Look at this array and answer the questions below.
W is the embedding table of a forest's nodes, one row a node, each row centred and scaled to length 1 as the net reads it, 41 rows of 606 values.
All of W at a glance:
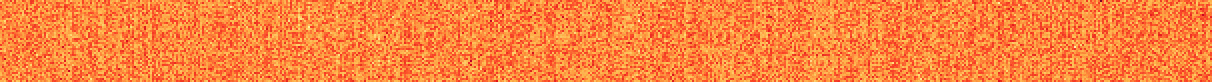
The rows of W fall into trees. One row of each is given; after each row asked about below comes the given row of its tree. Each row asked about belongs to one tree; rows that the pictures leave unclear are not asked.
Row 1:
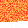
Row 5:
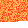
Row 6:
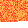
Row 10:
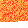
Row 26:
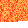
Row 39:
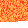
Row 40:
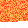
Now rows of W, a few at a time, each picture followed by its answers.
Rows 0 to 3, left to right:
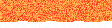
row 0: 10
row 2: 26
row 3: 39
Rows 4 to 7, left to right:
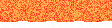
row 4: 26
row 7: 40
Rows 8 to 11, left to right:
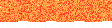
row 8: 5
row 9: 26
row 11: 6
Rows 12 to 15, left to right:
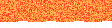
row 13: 39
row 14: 1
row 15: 5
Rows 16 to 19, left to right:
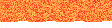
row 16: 6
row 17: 6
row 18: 6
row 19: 40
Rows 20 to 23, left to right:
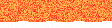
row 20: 5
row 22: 26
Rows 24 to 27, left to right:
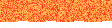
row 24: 39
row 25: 10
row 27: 1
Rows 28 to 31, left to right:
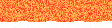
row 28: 6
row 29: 5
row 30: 6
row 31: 10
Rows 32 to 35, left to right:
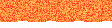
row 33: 5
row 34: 40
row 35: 5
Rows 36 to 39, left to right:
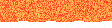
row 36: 6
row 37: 40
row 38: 5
